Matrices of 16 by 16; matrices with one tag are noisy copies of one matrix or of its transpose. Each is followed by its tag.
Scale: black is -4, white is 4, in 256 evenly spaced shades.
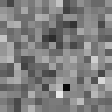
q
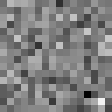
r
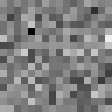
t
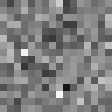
q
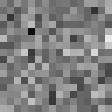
t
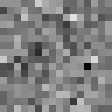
q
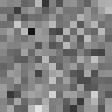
t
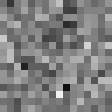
q
